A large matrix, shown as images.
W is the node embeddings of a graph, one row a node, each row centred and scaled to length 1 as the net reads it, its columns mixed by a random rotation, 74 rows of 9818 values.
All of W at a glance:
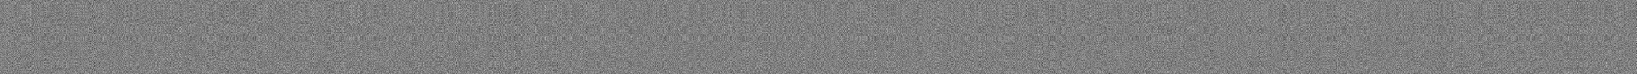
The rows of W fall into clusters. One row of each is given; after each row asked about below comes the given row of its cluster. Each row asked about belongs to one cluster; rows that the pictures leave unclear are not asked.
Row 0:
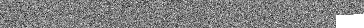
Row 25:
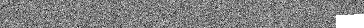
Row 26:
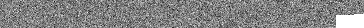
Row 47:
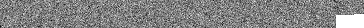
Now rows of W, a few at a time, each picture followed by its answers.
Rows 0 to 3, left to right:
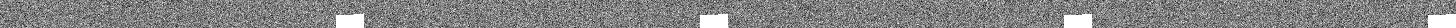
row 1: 25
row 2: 26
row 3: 26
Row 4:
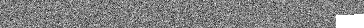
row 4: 25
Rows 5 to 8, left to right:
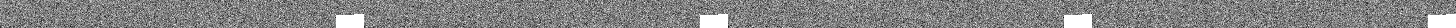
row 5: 47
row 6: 47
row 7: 47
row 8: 25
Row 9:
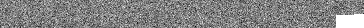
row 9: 47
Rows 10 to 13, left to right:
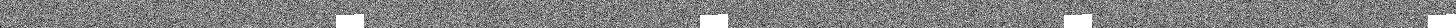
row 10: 47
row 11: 26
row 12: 25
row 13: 47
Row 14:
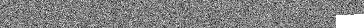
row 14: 25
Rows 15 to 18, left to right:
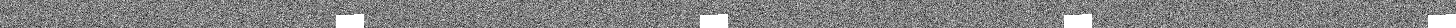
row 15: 47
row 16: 47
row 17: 0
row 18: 26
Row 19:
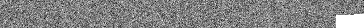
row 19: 25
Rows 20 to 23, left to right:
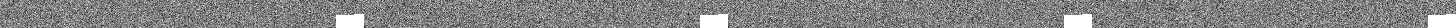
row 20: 25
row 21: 47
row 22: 47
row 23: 26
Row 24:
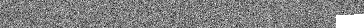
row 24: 25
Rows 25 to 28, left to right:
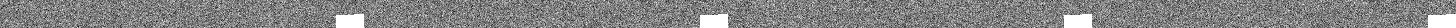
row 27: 0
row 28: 26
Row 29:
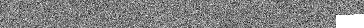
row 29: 26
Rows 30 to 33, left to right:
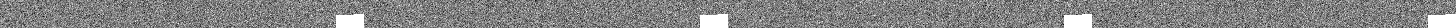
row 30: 0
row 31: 0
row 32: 26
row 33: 0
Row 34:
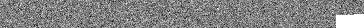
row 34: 25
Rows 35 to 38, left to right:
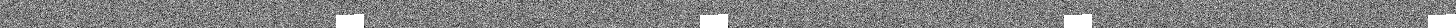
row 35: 25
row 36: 47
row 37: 47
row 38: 47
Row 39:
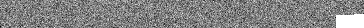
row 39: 47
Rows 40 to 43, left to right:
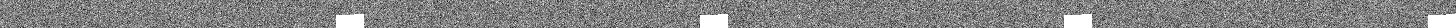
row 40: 47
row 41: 26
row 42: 0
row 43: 25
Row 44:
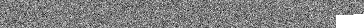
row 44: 0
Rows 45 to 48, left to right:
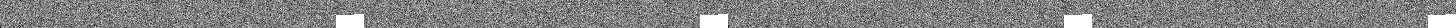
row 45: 47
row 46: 25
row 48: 0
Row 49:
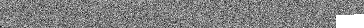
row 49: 47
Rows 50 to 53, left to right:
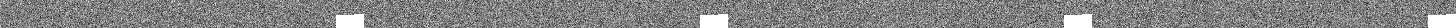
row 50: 25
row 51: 25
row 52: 26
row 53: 25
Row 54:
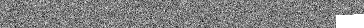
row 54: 0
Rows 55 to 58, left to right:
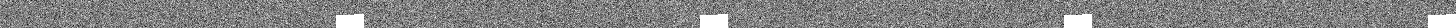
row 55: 25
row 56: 0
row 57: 26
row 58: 25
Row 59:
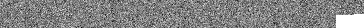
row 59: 25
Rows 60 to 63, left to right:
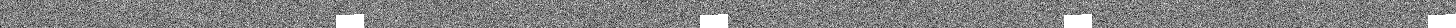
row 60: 47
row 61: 26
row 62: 0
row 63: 0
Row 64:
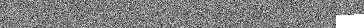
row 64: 26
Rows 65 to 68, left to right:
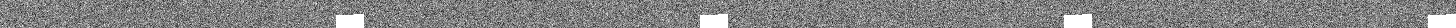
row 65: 0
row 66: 0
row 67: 25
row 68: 25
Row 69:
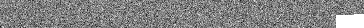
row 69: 47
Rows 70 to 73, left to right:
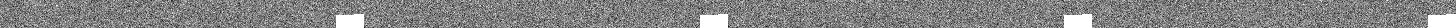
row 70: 0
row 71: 47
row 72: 47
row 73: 26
